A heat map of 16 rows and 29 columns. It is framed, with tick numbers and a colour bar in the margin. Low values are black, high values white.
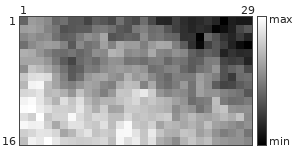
Ninth with the highest average: bottom left. Slope: up to the bottom left. Grain: blotchy. Average level on the scale: 60%. Ninth with the lowest average: top right.
